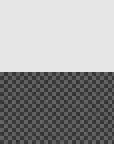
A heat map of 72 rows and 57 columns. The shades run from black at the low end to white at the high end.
The table splits into 2 rows of 1 panel. Panel 1,1: very high, flat. Panel 2,1: low, checkered.
